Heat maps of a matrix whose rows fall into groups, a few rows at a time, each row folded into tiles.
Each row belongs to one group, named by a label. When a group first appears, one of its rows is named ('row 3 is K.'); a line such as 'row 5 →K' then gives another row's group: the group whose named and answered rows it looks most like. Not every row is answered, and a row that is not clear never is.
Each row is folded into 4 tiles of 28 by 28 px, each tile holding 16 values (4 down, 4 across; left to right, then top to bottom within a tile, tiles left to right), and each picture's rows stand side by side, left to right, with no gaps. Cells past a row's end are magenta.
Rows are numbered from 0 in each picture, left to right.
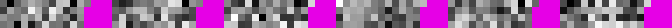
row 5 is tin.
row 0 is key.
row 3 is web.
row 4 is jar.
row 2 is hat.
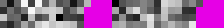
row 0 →tin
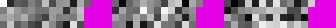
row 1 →key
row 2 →tin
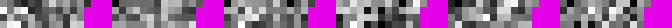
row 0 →hat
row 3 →web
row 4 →key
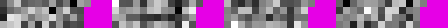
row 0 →jar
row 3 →key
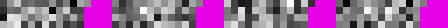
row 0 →jar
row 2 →jar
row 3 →key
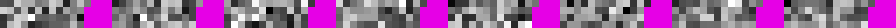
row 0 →web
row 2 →web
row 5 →key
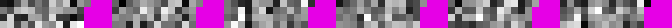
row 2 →jar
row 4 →key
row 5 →jar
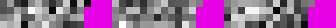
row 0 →jar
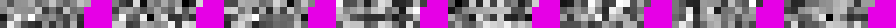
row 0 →web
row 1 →hat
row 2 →web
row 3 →tin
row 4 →tin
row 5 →key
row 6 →jar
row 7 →tin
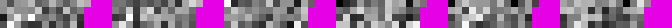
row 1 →jar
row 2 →key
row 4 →web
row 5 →web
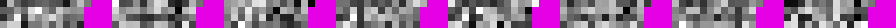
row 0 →jar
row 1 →tin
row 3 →jar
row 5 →tin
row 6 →tin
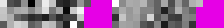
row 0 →tin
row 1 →web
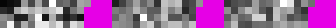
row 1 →hat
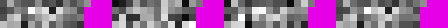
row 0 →jar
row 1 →hat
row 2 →jar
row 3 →jar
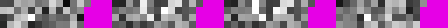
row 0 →web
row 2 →key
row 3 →hat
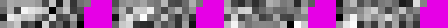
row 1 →web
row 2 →hat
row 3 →jar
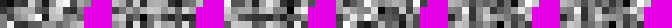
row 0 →key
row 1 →tin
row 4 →jar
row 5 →jar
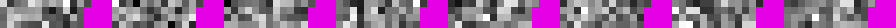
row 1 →key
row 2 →hat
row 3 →jar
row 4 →key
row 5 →web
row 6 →hat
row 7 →hat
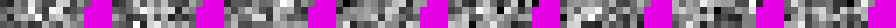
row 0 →key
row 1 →tin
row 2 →hat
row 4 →jar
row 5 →web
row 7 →jar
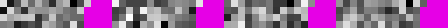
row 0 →key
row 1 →jar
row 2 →jar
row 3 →jar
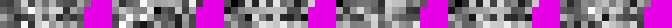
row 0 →tin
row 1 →web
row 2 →tin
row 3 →hat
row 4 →tin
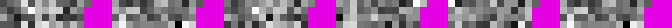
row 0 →tin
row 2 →tin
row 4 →key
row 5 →hat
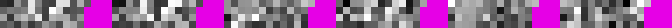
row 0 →key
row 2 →web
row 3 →key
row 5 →jar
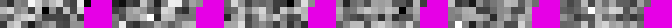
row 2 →jar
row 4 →key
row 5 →tin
